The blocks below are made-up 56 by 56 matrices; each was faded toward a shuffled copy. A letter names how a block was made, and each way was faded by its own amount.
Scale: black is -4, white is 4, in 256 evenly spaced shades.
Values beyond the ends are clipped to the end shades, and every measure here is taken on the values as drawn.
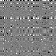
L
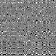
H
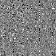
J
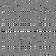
L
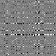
L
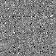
J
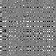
L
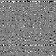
H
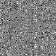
J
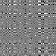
L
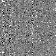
J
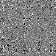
J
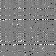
L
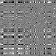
L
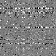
H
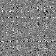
J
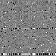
H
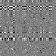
L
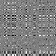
L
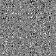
J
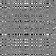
L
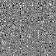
J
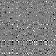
H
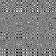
L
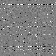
H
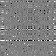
L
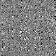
J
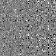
J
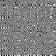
H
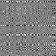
L
